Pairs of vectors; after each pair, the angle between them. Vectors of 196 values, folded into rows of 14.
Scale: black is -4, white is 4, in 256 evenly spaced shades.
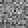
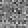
nearly opposite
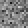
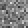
nearly opposite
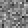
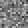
nearly parallel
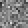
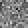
nearly parallel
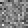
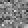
partly aligned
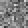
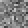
nearly parallel
